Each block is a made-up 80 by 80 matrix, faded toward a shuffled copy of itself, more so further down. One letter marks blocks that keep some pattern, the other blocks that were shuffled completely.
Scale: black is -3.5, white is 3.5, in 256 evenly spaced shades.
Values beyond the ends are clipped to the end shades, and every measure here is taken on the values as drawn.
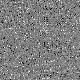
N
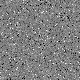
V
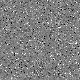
N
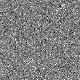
N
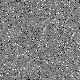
V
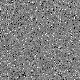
N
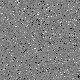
V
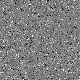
V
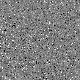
V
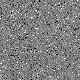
N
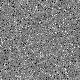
V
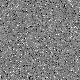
V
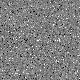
V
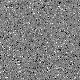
N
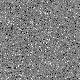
V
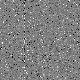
N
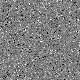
V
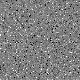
N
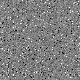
N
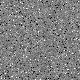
V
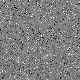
V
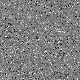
N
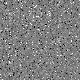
N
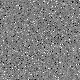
V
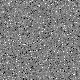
V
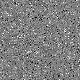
N
